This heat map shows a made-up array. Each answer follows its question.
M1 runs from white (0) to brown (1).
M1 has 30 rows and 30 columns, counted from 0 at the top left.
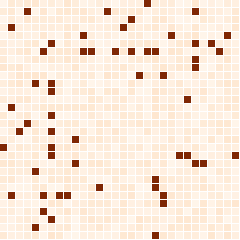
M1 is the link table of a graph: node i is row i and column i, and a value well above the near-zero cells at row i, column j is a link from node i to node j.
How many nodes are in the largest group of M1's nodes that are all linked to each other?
2
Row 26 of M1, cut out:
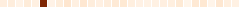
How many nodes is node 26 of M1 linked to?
1
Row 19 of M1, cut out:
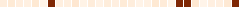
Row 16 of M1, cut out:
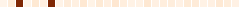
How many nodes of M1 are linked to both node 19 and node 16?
1
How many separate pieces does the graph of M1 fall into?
1
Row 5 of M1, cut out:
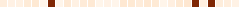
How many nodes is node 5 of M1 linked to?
3
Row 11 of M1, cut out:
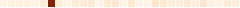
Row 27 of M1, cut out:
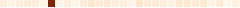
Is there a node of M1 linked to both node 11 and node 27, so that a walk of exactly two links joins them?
yes
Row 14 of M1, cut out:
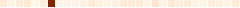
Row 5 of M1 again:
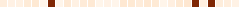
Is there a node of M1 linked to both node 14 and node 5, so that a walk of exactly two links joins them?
yes
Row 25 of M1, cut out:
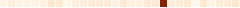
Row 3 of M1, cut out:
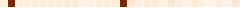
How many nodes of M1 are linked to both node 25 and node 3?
0
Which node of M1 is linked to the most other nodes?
node 6
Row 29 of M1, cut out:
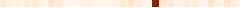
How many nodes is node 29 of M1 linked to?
1
